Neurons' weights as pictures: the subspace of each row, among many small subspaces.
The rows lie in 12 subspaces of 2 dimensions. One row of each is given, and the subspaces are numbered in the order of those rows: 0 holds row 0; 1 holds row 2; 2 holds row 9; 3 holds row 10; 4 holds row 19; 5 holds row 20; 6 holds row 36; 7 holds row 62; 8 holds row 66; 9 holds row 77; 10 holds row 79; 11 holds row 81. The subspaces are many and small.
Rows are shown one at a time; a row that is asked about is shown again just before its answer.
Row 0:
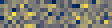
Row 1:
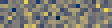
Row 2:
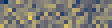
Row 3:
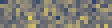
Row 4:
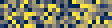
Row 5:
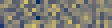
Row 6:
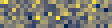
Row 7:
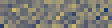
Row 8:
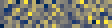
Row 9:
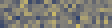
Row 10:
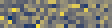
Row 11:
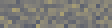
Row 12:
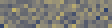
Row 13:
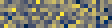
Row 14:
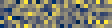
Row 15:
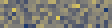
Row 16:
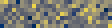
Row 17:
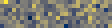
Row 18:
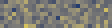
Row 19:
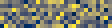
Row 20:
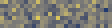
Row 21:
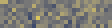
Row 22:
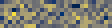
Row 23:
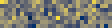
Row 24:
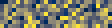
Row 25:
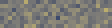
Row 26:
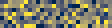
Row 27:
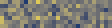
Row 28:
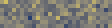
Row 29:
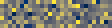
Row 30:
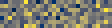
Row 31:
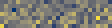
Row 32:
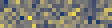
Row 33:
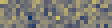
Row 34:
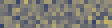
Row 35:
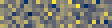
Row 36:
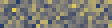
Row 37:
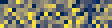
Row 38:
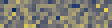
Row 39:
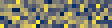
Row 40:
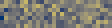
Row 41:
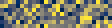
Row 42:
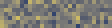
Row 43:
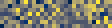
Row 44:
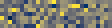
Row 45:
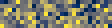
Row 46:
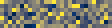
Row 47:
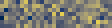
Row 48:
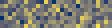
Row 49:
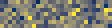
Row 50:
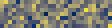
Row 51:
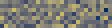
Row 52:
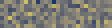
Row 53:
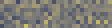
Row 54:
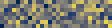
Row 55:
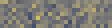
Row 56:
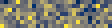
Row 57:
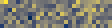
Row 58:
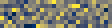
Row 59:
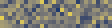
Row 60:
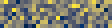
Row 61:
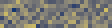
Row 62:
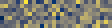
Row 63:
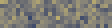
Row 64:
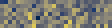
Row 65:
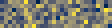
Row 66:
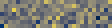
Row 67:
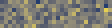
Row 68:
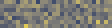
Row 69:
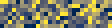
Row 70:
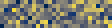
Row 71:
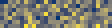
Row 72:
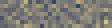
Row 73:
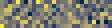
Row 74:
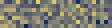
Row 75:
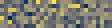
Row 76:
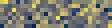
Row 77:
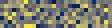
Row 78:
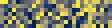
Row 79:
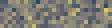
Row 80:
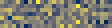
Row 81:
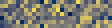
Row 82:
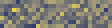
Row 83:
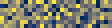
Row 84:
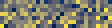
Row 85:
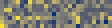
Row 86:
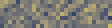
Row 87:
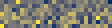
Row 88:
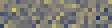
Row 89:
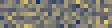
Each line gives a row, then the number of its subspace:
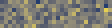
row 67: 10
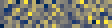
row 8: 9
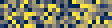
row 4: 0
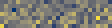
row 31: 8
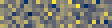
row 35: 0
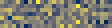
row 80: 4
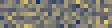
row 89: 4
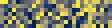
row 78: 1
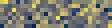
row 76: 7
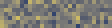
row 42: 2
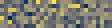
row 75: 3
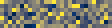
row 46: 0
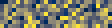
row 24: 11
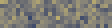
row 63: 2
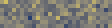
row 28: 5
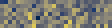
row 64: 1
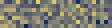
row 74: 8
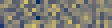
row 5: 1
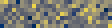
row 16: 7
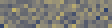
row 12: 4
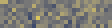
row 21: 1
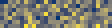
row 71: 11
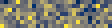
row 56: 5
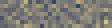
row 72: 6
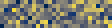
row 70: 6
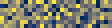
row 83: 7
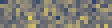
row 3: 2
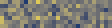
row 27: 5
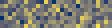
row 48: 11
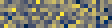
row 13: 8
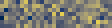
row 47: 10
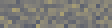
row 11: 3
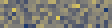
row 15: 6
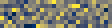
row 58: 9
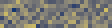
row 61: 9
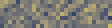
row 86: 11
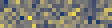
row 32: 10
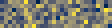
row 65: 10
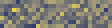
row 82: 9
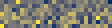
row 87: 8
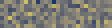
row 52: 3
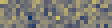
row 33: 2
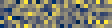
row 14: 4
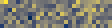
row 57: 1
